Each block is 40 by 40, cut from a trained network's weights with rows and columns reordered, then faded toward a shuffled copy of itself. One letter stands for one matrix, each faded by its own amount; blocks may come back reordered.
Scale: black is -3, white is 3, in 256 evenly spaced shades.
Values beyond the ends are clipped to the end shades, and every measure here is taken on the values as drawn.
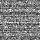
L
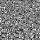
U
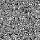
U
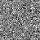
U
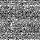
L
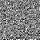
U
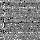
L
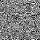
U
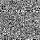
U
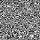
U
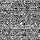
L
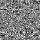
U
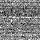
L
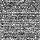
L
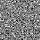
U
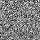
U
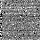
L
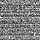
L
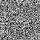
U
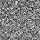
U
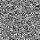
U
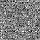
U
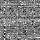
L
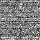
L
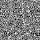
U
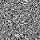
U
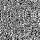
U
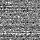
L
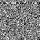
U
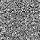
U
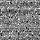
L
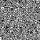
U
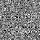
U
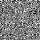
U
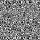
U
